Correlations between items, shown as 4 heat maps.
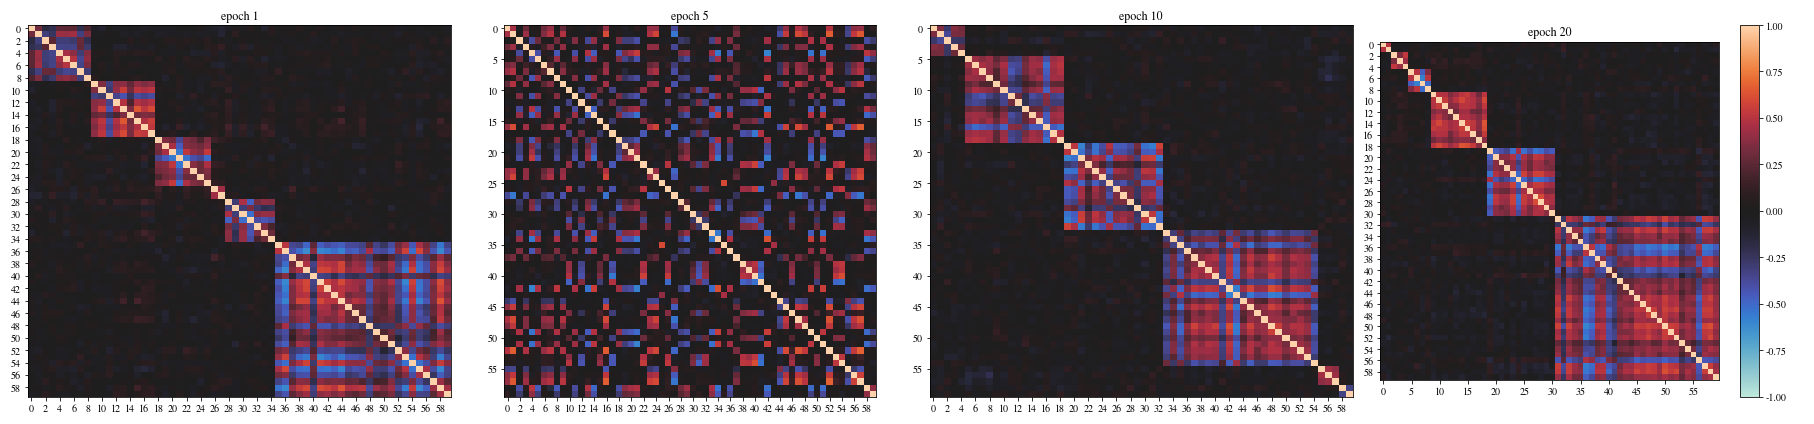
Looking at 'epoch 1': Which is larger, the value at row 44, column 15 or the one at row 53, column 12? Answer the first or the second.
the first
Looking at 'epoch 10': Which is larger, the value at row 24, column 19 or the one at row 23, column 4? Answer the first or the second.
the second
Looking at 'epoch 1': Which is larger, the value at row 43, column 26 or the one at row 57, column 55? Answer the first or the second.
the first
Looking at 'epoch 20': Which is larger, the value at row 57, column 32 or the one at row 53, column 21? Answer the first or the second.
the second
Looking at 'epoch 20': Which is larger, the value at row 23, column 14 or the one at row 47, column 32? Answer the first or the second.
the first
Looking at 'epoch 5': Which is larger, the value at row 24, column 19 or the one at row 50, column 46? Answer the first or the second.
the second
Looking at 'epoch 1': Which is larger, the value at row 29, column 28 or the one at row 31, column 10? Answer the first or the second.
the second
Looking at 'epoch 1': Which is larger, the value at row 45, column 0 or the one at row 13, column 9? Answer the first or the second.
the second
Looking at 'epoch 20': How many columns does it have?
60
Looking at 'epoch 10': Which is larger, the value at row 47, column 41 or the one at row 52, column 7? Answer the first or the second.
the second
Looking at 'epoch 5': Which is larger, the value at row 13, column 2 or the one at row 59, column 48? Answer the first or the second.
the second
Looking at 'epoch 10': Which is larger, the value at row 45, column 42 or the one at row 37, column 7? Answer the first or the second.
the first
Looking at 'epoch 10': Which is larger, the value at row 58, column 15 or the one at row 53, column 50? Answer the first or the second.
the second
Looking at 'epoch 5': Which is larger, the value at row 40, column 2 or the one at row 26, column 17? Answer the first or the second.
the first
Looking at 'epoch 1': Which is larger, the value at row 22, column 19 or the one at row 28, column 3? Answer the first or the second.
the first
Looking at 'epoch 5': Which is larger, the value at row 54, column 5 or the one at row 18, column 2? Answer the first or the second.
the second
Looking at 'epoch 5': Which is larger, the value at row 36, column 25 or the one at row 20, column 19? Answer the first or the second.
the second
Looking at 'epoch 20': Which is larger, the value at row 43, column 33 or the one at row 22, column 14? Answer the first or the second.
the first
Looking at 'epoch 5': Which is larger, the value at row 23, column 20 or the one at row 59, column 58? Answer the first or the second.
the second
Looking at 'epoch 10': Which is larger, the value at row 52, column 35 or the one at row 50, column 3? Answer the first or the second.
the second
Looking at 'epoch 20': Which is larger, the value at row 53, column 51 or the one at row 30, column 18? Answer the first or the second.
the first
